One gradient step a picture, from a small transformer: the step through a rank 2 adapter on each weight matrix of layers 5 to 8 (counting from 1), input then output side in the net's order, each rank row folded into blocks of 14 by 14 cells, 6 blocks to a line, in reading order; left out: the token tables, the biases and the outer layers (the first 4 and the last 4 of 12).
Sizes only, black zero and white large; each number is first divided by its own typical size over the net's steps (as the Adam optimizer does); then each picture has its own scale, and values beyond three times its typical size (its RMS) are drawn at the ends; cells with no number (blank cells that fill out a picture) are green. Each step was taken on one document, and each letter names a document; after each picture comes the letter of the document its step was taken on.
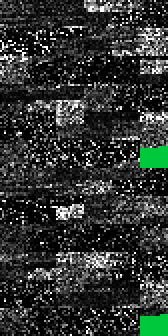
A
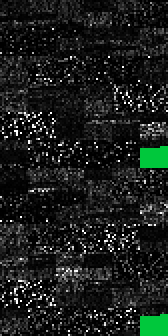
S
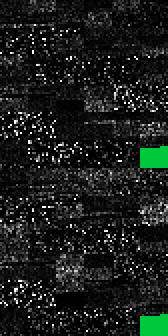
S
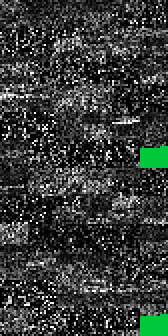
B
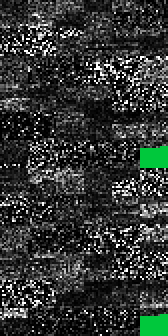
B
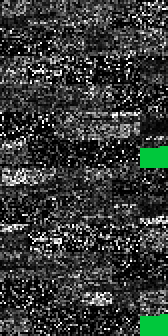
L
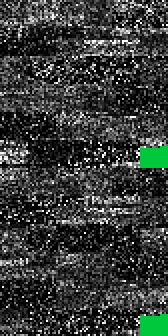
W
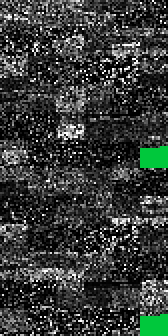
W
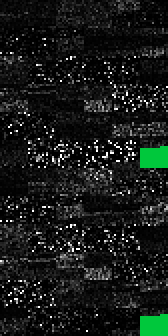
S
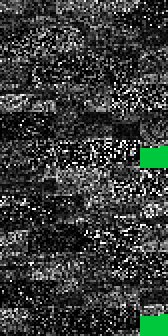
B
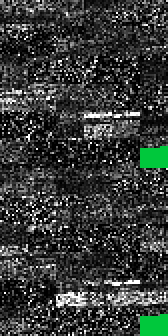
L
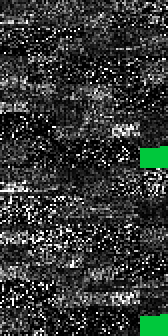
L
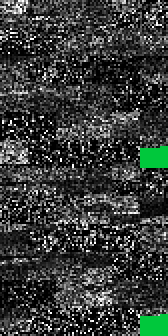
L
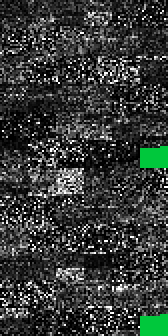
B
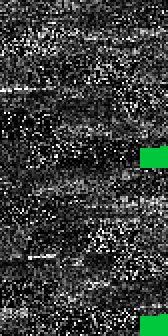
B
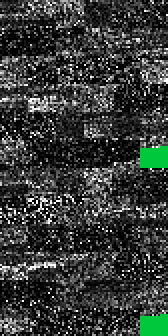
W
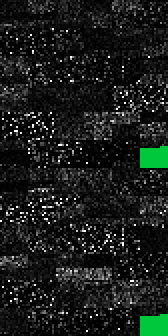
S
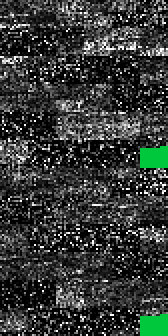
L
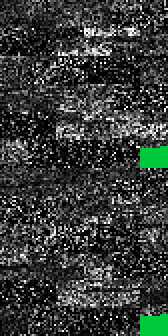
L
